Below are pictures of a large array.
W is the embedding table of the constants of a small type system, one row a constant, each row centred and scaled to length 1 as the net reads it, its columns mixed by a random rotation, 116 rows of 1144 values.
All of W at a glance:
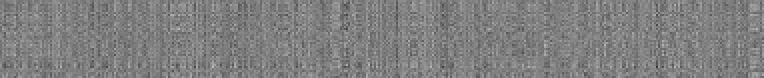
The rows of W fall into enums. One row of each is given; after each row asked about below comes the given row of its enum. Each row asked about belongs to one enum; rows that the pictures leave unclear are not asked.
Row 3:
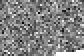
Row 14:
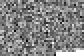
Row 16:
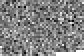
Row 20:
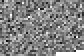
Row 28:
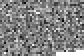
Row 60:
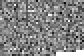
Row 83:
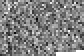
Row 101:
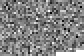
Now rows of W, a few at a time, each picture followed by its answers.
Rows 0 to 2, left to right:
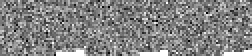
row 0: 14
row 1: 16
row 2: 3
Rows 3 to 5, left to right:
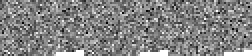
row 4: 3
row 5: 101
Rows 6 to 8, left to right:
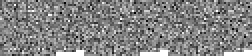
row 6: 60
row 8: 101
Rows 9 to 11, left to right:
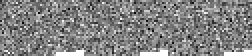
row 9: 3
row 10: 101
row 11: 28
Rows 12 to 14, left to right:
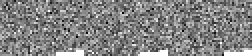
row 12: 101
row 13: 3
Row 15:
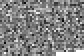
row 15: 28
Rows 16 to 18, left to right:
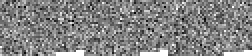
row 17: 101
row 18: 83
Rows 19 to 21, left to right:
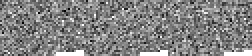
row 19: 3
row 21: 28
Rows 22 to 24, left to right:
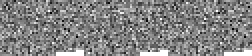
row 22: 101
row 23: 28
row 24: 101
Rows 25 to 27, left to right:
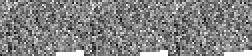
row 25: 83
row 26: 83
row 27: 83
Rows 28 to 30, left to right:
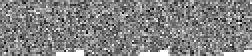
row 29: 3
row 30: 16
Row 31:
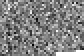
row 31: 83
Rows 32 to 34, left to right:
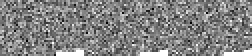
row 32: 14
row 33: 3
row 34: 3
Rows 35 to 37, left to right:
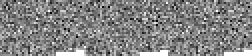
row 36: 16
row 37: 101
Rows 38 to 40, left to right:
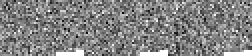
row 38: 101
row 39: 3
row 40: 83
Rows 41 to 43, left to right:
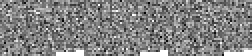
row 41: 28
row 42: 60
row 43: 14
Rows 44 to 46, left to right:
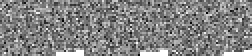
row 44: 28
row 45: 14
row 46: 3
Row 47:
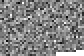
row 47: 20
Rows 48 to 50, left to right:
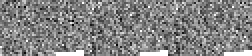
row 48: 16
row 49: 83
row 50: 83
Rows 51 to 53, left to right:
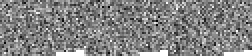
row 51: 28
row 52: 16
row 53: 83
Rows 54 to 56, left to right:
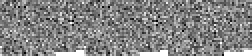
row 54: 16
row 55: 16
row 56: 14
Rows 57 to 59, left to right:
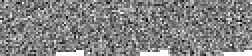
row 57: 20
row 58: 28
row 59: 16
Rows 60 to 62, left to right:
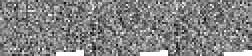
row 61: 83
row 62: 83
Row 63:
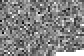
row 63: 3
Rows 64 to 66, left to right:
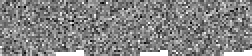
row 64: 16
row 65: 20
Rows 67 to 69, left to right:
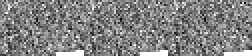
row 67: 83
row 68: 83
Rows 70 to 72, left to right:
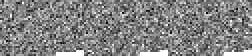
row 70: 20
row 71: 3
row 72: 3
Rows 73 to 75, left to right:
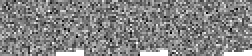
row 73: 101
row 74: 14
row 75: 3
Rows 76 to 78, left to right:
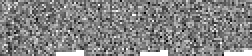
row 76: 83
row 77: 60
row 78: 14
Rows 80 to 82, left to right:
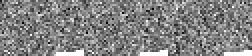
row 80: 3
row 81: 3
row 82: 83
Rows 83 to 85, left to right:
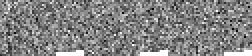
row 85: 101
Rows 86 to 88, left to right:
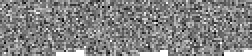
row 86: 28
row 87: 16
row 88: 14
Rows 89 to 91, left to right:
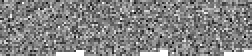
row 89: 20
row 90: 101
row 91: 28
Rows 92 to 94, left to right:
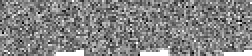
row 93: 14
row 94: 16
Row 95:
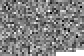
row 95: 101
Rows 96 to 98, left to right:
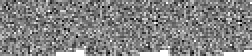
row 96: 101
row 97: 16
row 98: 16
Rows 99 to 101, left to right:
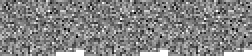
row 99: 101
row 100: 101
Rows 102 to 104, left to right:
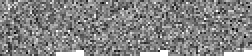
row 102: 83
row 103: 20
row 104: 101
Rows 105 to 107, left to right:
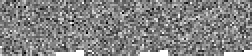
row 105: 16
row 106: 3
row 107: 20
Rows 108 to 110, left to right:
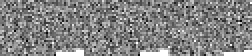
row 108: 14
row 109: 14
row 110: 16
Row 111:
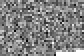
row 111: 14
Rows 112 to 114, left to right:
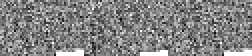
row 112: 14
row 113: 83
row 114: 14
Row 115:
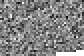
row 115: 20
